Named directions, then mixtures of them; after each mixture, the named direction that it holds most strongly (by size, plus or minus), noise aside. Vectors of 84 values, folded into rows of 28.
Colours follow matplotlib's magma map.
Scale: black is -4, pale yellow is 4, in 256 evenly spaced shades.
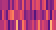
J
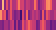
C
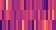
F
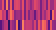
J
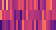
C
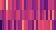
F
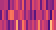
J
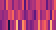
J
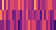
C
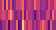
J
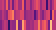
J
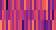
F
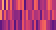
C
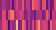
J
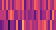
J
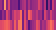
C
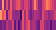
C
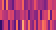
F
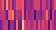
J
